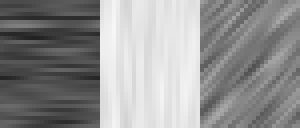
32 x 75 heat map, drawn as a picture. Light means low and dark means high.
It is made of 1 by 3 panels. Panel 1,1: high, streaked across. Panel 1,2: very low, streaked downward, faint in contrast. Panel 1,3: middling, slanting up to the right.
